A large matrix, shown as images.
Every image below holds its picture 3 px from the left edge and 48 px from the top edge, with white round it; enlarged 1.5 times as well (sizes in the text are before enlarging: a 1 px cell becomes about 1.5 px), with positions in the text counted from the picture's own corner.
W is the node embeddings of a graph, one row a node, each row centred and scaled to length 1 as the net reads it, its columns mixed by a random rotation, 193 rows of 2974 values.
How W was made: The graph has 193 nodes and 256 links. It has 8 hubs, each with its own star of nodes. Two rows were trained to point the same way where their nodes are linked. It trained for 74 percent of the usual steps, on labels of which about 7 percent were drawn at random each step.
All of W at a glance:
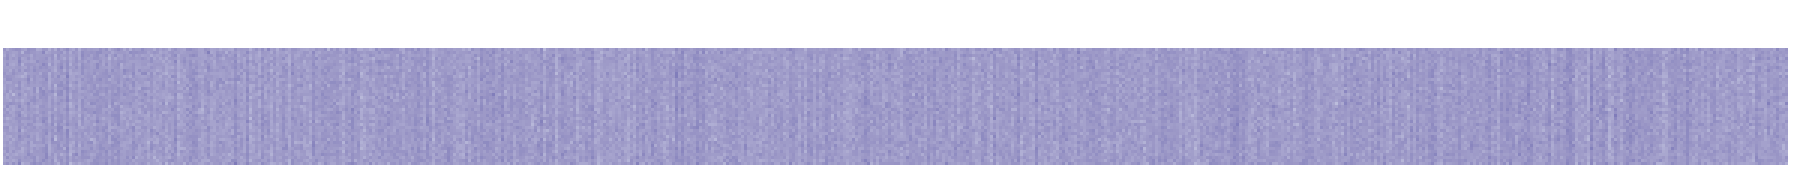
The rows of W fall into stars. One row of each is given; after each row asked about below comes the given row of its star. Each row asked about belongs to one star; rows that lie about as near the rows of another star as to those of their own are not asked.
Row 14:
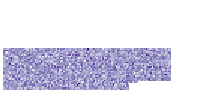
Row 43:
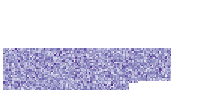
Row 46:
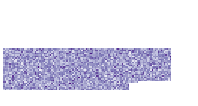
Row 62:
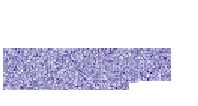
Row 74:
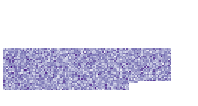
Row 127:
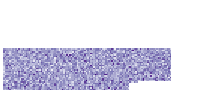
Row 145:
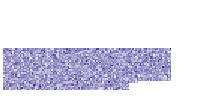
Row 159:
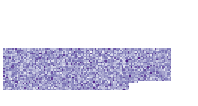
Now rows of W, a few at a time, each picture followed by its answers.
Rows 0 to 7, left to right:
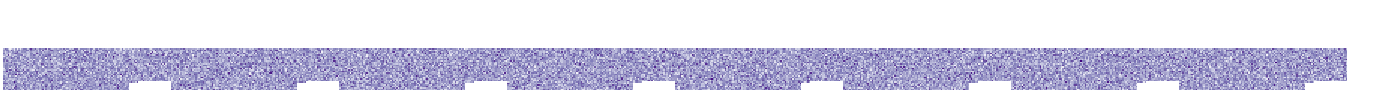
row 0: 127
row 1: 46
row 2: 43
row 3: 145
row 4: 127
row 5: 159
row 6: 62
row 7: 62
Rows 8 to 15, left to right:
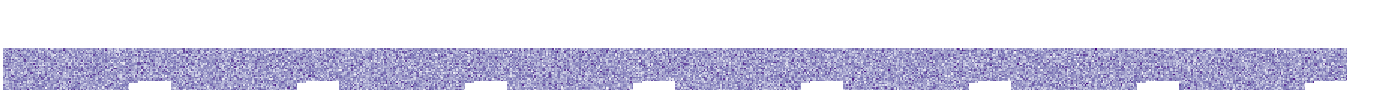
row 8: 145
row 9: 62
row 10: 14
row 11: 74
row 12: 159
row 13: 46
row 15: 145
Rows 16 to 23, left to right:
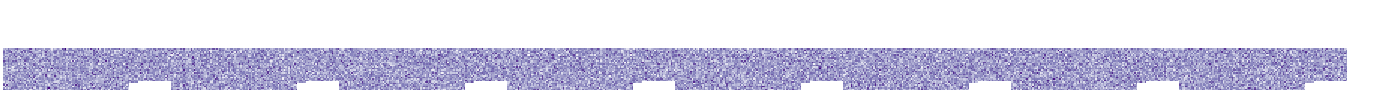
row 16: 145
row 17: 74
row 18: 14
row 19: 62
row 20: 14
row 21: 43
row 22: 159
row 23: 145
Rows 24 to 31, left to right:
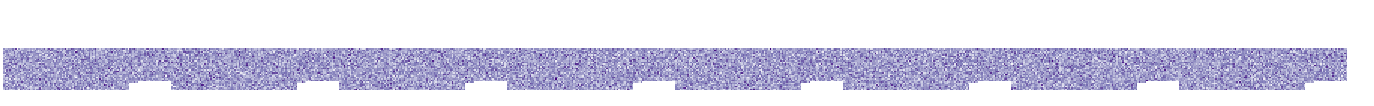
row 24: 43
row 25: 62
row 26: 14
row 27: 159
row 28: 145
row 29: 14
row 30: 46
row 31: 43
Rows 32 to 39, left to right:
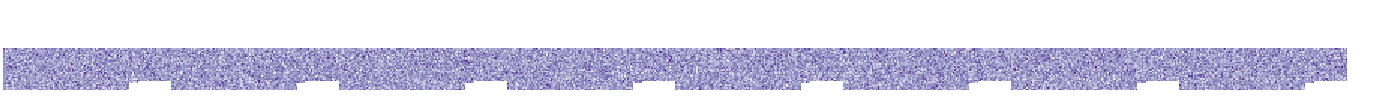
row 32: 159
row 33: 14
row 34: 14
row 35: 74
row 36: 14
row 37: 46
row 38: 46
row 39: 145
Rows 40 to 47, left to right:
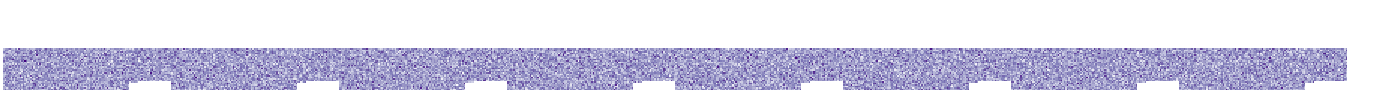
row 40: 62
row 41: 43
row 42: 62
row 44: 43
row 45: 127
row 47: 43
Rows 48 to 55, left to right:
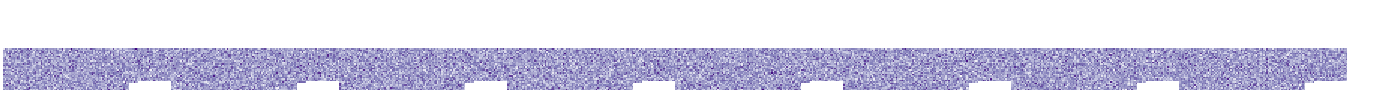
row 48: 46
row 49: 43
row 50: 145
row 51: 145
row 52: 46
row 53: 145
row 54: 159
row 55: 159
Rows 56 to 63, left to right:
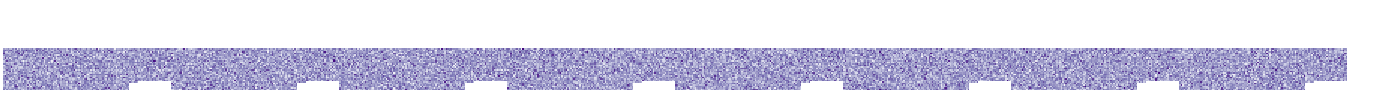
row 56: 127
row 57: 43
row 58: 62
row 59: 62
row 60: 145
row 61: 127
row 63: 127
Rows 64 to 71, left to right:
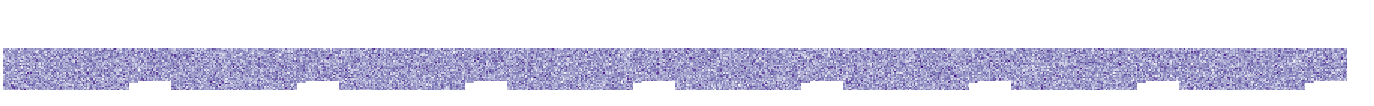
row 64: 43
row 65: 14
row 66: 43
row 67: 74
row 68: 46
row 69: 74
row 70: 46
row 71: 62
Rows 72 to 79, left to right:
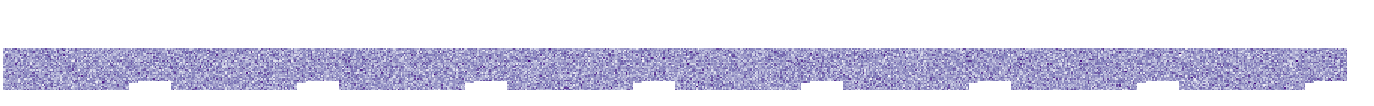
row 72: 127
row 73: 62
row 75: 14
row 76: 14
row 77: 14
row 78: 62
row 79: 127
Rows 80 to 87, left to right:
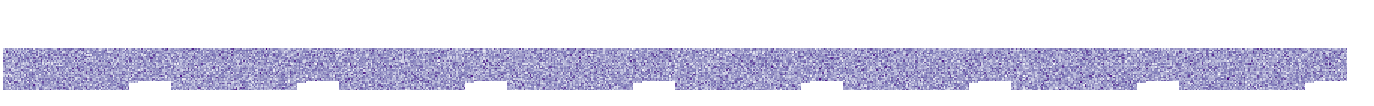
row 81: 145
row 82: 74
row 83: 43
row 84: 14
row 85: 43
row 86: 46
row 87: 159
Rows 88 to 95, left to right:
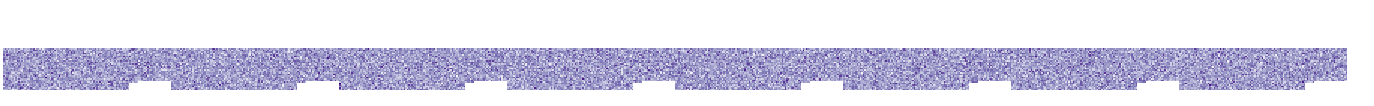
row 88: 62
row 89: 14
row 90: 145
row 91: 145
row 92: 62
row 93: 145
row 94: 46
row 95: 159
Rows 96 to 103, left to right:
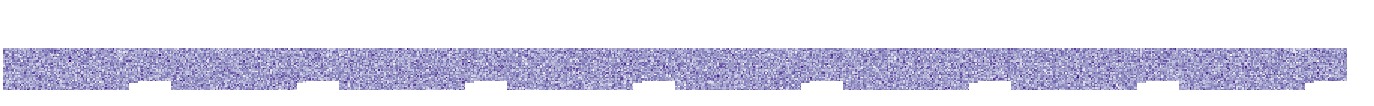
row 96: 127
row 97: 159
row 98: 74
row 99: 145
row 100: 127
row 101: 127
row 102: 43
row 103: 127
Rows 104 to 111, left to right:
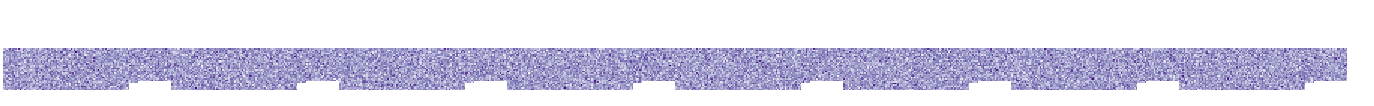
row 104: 43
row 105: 127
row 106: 159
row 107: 14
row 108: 43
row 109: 145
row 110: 43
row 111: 159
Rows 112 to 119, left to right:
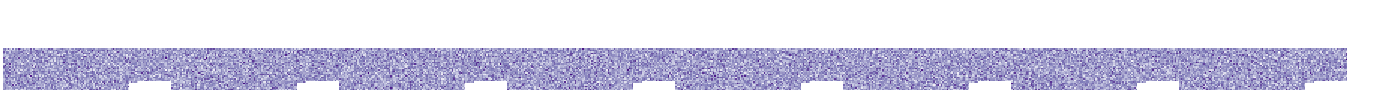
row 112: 62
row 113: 127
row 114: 145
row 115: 43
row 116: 127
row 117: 43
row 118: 127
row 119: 159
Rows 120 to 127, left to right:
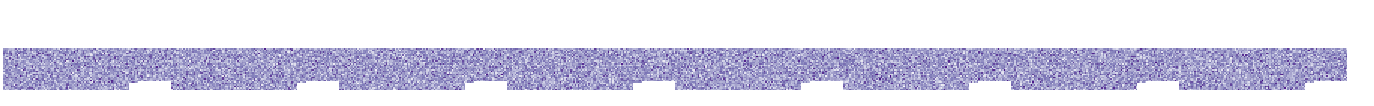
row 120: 62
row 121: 127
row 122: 14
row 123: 46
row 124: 62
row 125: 127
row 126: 127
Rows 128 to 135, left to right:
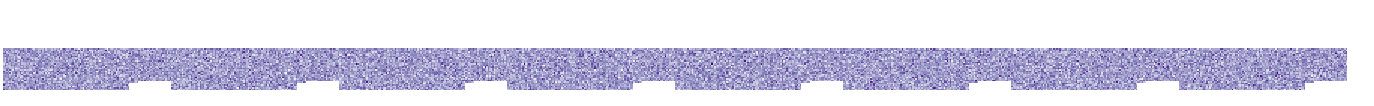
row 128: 145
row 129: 43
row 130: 46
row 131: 74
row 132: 62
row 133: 46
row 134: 14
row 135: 14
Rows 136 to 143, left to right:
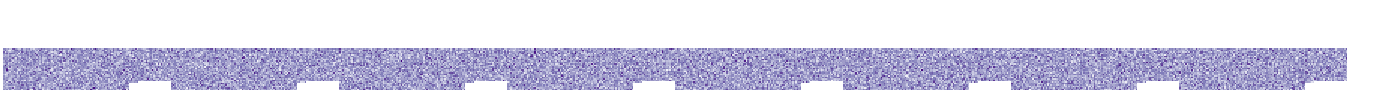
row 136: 46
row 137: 43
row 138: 46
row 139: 62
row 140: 62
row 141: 14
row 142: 145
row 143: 159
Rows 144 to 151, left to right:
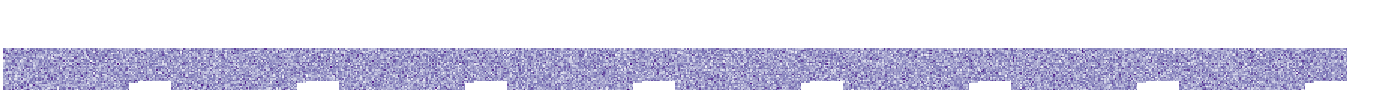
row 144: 46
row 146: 14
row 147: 74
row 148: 127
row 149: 43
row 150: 127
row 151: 14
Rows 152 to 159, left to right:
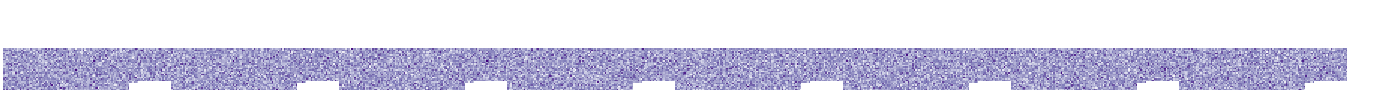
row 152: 14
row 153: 127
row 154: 127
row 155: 159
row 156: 159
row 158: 43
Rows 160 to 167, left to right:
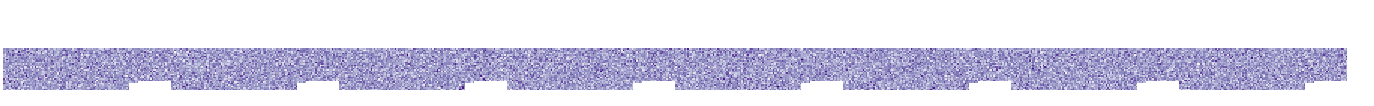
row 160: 43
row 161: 127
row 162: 159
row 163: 43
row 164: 159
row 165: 46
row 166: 62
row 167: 43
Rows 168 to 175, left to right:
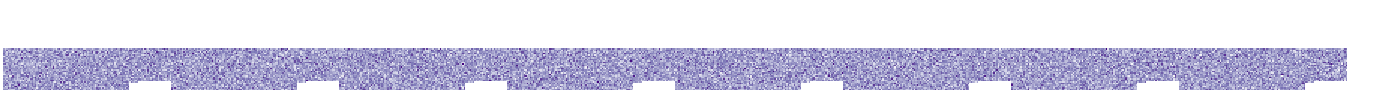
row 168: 43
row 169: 159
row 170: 74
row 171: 62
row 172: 159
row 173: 159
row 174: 145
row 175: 127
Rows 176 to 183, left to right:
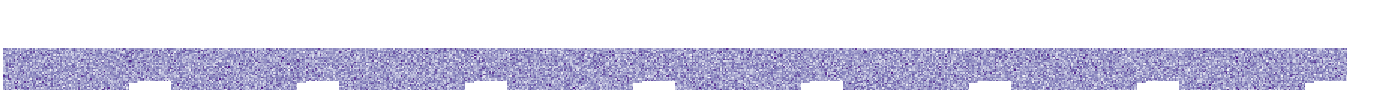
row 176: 127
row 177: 159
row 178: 159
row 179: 74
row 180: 74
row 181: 14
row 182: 46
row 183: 46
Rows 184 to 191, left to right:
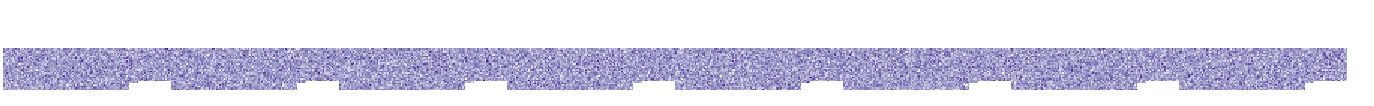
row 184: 43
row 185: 14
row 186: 145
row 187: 14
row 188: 127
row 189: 74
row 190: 46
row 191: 43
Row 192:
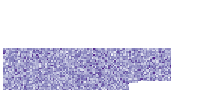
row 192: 74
